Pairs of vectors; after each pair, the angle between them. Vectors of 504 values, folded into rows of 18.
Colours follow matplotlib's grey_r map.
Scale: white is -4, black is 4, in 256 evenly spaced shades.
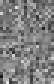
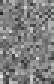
nearly opposite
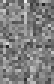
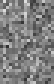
nearly parallel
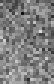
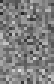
partly aligned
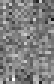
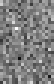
partly opposed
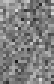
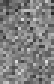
nearly opposite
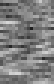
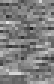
nearly parallel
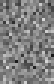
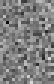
partly opposed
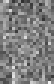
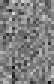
nearly opposite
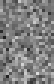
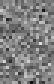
partly aligned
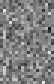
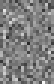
nearly parallel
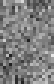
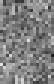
nearly opposite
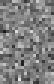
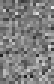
orthogonal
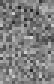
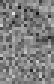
nearly parallel
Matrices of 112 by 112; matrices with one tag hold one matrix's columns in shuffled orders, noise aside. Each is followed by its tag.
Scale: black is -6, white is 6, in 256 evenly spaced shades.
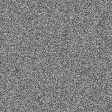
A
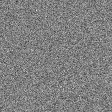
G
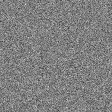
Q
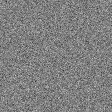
G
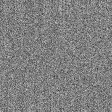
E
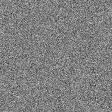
A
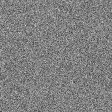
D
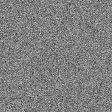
A
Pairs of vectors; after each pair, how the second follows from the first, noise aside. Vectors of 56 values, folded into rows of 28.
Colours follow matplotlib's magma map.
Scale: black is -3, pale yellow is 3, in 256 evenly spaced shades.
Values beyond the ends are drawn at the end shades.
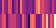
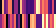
scaled up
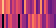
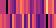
wrapped around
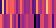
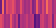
shrunk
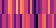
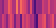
shrunk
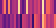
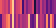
reversed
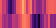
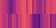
shrunk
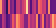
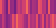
shrunk
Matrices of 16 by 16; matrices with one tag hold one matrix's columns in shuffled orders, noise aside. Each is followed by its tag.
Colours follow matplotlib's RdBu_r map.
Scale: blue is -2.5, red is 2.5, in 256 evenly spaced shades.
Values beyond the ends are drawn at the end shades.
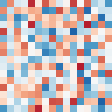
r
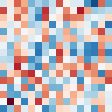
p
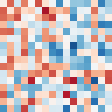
p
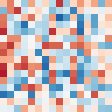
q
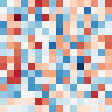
q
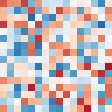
r
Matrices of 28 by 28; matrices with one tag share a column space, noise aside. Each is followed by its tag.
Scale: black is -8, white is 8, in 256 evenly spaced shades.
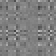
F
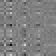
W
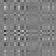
F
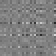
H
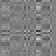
F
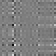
W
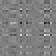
H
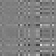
W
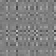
F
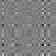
W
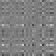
W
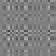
F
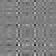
W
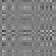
F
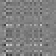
W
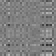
W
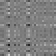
W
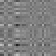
W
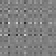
H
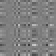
W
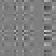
F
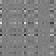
H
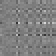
H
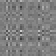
F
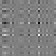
H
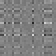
H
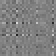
H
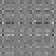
H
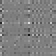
H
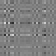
H
